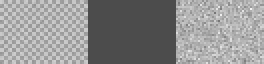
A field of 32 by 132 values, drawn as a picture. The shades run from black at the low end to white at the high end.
The table splits into one row of 3 panels. Panel 1,1: high, checkered. Panel 1,2: low, flat. Panel 1,3: high, fine-grained.
